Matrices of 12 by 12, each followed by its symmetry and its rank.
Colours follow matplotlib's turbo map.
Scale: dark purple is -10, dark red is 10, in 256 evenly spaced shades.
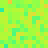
antisymmetric, full rank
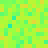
neither, full rank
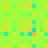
symmetric, rank one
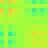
symmetric, rank one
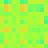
neither, rank two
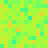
antisymmetric, full rank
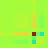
symmetric, rank one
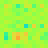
neither, rank two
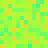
neither, full rank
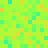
antisymmetric, full rank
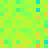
neither, rank two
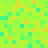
antisymmetric, full rank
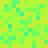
neither, full rank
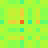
symmetric, rank one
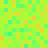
neither, full rank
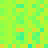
neither, rank two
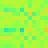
neither, rank two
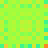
symmetric, rank one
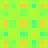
symmetric, rank one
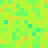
neither, full rank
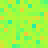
antisymmetric, full rank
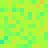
antisymmetric, full rank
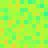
antisymmetric, full rank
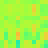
neither, rank two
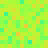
neither, full rank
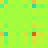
symmetric, rank one
